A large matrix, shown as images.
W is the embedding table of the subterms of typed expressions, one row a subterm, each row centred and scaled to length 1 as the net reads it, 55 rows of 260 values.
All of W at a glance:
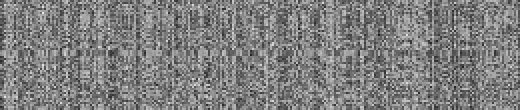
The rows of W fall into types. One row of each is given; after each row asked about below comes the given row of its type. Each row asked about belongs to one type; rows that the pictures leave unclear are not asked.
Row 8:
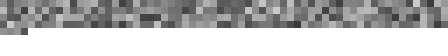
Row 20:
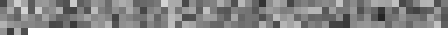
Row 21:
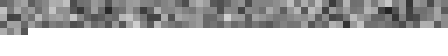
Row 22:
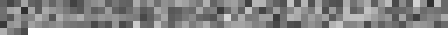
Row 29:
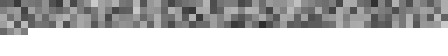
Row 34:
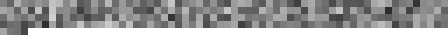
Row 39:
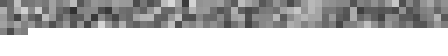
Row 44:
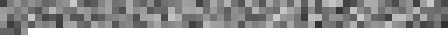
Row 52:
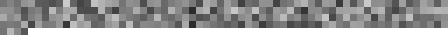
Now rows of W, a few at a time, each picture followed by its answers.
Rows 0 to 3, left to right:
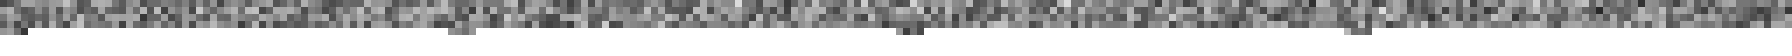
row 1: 8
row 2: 34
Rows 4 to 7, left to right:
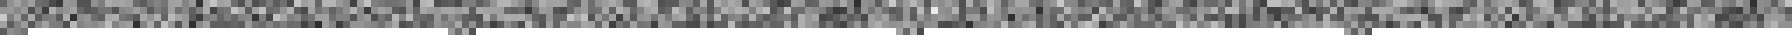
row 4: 52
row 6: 20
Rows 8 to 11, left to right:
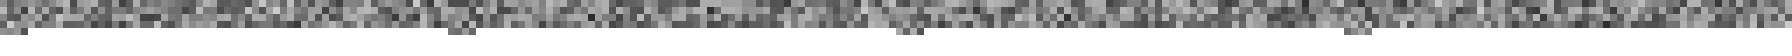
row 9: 29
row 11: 29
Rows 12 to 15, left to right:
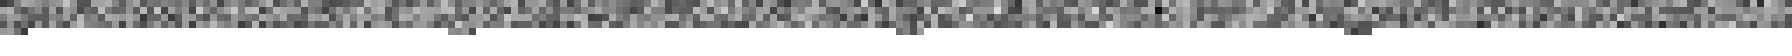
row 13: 8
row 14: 44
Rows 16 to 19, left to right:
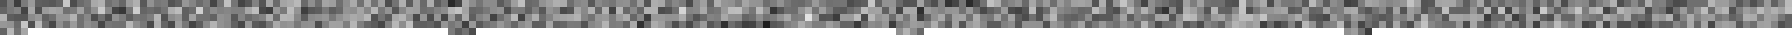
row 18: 22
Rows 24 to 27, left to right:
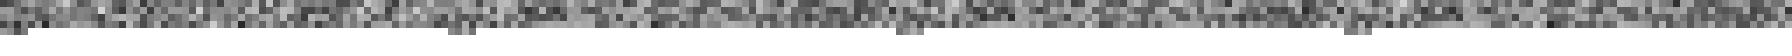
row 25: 21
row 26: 21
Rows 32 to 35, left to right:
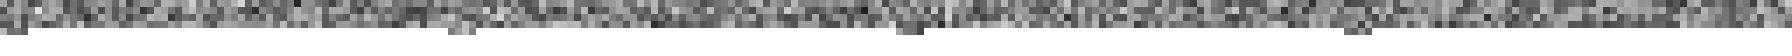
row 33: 52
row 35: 29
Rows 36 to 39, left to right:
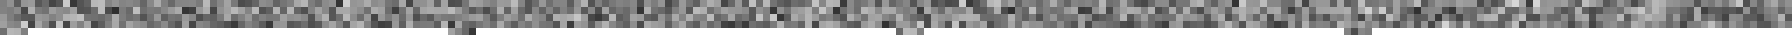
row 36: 52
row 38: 52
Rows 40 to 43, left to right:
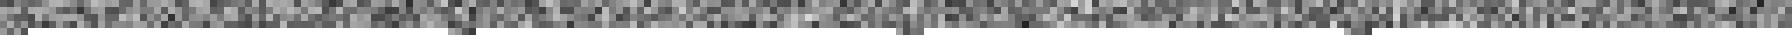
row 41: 22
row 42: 22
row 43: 34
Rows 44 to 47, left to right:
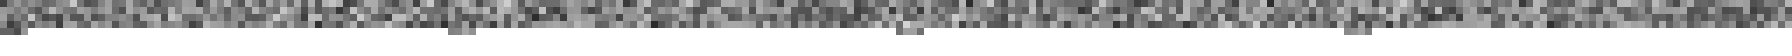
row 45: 21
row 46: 8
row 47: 21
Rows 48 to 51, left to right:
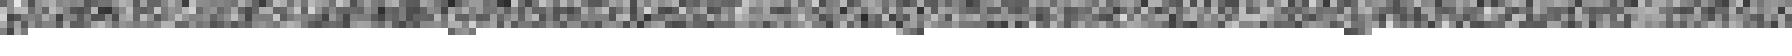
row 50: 22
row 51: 39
